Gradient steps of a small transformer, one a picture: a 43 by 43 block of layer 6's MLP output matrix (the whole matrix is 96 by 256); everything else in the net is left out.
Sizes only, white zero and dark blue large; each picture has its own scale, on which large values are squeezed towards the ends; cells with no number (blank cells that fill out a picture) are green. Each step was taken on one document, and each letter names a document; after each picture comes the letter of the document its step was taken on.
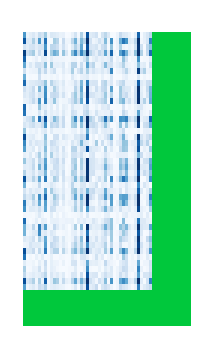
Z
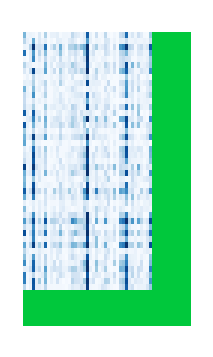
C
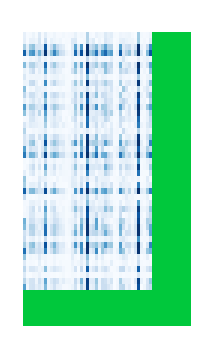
Z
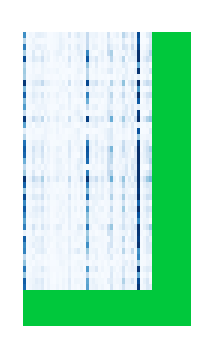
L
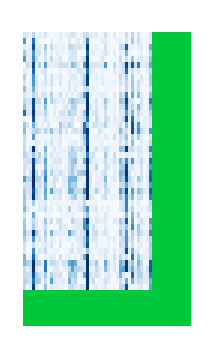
C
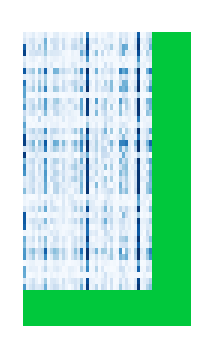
Z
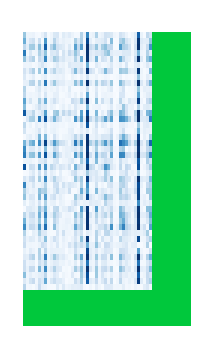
Z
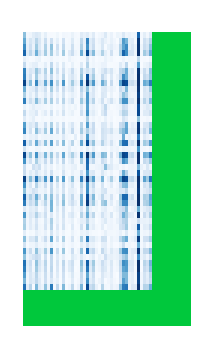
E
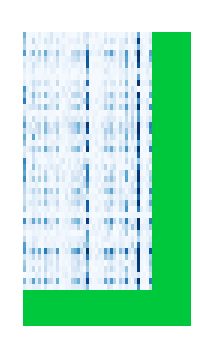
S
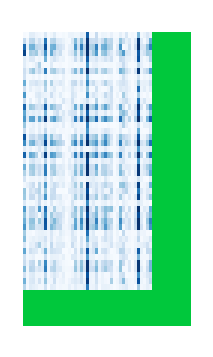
Z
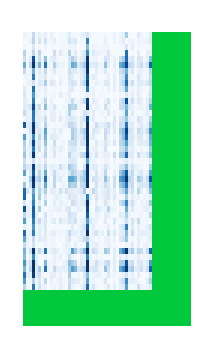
C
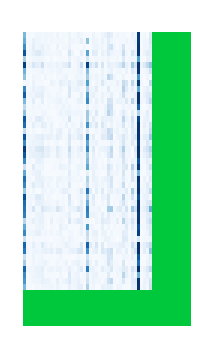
L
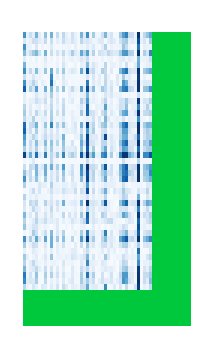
E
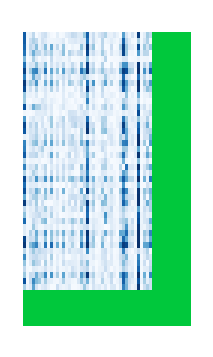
E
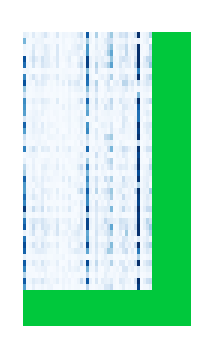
L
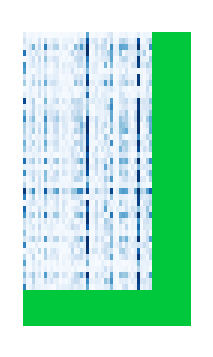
Z
